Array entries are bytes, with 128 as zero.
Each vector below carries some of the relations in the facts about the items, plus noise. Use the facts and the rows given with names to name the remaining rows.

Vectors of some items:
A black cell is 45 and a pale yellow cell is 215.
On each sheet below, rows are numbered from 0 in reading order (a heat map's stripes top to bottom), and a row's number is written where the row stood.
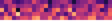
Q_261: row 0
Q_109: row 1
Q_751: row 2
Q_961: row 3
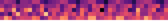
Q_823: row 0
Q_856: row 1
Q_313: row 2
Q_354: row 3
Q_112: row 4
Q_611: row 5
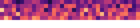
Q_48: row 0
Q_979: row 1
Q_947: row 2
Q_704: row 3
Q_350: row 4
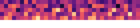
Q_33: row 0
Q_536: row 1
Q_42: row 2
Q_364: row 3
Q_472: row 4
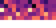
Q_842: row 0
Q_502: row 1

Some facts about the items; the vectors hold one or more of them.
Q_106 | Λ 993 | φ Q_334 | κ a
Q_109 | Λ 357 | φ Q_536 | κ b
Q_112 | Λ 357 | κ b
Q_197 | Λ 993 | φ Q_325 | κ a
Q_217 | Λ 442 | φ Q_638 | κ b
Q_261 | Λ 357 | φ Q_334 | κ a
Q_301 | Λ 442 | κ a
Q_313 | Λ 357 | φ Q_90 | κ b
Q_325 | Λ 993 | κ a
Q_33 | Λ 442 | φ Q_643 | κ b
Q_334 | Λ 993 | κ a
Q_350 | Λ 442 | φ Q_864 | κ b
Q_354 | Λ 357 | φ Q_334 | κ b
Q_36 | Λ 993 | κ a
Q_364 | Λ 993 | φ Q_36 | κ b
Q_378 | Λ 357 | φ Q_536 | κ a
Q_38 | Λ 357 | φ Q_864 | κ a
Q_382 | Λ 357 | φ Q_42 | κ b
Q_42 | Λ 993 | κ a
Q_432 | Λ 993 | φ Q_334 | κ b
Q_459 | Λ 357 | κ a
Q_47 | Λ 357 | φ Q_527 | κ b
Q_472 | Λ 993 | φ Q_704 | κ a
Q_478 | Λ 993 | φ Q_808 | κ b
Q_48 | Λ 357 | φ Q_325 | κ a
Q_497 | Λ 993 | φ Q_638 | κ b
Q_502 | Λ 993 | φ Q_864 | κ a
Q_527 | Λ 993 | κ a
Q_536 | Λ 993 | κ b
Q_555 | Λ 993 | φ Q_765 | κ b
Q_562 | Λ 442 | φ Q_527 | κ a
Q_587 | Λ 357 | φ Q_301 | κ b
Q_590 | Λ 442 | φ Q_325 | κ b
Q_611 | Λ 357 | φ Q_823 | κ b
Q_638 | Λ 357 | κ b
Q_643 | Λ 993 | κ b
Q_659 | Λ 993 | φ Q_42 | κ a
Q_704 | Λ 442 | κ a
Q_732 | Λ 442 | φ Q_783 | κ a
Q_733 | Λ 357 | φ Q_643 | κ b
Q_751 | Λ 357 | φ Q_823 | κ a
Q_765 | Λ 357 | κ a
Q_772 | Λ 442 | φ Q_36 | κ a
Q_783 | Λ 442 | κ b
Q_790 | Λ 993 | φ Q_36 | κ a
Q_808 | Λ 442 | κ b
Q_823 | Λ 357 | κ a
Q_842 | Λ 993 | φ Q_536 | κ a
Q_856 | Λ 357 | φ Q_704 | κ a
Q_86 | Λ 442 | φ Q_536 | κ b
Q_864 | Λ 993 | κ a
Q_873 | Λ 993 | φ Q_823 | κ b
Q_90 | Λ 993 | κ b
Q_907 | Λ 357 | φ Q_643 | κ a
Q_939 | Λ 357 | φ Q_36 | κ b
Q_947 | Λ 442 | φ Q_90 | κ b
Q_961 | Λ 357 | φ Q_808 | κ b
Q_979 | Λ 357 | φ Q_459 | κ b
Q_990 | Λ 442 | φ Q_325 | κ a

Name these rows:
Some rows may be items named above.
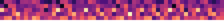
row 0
Q_864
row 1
Q_939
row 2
Q_502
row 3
Q_378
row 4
Q_527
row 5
Q_907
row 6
Q_659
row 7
Q_38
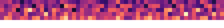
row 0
Q_382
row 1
Q_42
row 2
Q_432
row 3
Q_611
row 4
Q_590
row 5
Q_90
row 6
Q_527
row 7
Q_790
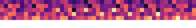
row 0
Q_350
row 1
Q_873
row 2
Q_261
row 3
Q_864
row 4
Q_197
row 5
Q_334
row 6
Q_536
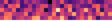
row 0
Q_86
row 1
Q_733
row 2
Q_990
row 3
Q_772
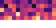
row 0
Q_106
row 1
Q_643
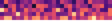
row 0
Q_325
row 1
Q_873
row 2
Q_36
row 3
Q_536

